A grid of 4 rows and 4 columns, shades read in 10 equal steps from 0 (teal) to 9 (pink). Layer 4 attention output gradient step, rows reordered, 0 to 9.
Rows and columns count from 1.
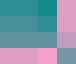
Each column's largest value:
8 8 9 8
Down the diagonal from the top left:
1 2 3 4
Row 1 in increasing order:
0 1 1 8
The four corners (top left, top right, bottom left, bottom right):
1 8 8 4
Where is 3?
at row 3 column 1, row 3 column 2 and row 3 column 3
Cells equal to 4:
1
